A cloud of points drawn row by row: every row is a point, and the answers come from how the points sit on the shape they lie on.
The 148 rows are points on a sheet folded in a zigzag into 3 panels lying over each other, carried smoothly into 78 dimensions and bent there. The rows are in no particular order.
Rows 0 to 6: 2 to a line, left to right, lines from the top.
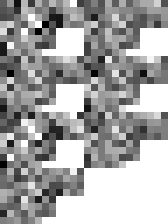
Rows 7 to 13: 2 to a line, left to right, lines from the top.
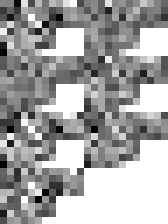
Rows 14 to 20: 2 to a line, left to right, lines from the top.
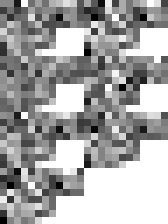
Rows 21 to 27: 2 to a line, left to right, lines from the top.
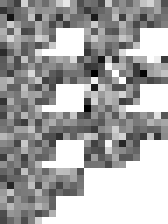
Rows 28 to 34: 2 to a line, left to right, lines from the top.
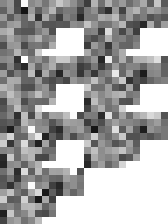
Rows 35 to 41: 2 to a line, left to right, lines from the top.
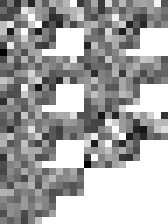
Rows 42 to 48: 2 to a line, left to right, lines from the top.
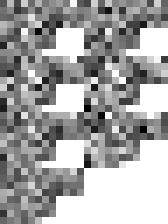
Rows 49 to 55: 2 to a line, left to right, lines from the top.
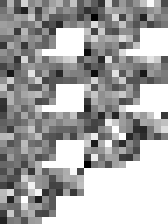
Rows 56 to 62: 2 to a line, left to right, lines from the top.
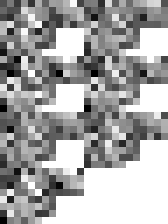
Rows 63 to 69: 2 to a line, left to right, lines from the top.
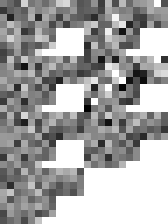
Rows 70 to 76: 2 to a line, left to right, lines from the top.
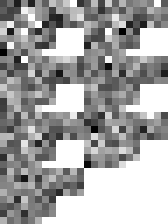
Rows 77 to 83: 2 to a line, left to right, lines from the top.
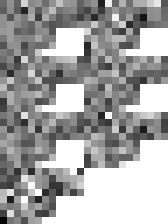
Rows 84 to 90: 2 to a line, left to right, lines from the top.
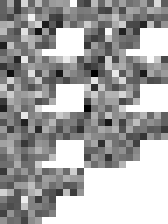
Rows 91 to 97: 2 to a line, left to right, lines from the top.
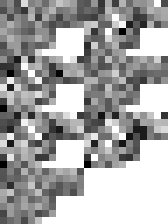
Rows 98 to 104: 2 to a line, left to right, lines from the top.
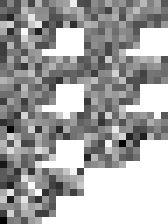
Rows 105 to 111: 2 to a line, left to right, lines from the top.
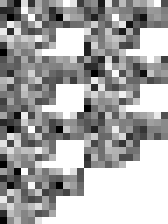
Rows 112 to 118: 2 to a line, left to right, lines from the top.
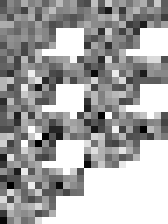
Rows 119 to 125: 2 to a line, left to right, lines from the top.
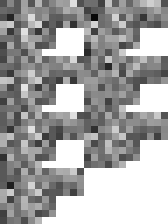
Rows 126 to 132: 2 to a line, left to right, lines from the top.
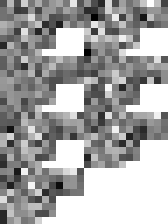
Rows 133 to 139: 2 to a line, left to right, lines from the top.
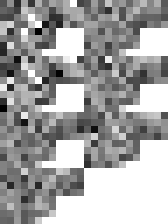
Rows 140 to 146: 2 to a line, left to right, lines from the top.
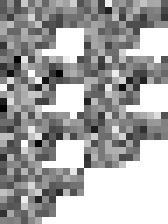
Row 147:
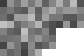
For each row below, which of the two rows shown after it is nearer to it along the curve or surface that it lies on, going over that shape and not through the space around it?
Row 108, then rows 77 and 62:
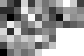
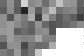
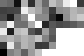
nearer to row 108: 62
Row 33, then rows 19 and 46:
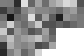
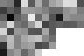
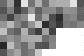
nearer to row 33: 19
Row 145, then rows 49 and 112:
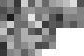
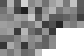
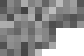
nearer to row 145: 49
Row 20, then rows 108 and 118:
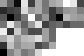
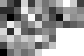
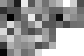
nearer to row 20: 118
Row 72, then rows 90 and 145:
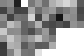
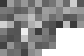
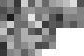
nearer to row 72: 145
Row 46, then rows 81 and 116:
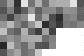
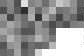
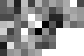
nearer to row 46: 116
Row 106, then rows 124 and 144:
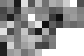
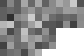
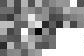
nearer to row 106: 144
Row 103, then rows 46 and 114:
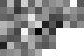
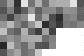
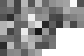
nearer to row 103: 46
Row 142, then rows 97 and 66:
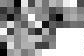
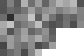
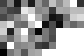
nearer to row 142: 66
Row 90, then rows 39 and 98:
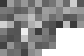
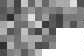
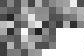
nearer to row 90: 98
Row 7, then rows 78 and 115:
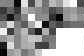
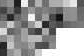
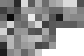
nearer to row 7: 78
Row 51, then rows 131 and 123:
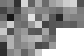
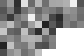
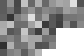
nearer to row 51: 123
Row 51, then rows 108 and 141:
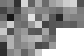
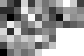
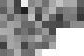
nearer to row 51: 108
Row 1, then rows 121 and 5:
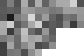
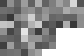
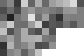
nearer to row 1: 121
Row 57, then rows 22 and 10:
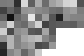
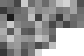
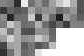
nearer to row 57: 10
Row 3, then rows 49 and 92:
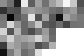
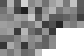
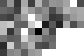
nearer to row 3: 92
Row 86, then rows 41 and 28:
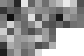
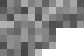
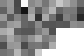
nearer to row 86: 28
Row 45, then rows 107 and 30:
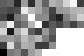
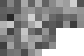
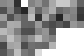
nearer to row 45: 107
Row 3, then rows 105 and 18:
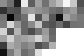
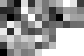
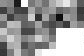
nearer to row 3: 105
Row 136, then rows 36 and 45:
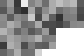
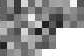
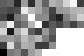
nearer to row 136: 36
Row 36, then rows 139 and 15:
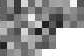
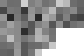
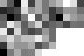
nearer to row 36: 15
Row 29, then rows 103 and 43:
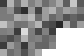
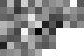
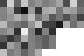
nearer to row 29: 43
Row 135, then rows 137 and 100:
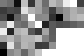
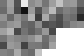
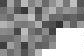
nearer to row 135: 100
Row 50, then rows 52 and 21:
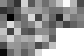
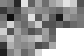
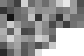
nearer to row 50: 21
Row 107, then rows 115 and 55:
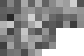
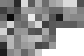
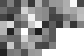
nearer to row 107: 55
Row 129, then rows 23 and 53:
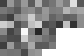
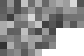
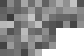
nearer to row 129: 53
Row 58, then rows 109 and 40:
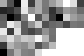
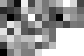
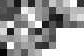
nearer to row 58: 109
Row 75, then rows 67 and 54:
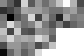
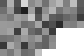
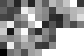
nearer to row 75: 54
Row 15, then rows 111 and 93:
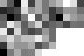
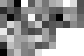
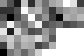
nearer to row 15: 93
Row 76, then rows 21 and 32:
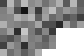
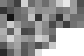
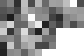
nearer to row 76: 32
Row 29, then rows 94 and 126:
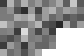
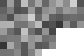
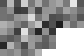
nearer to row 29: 94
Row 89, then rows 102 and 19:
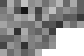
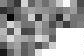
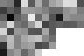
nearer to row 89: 19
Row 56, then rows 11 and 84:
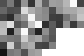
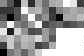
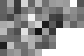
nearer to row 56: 11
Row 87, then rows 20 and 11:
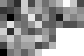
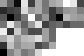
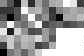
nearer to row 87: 11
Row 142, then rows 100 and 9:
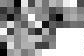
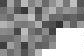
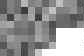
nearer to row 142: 100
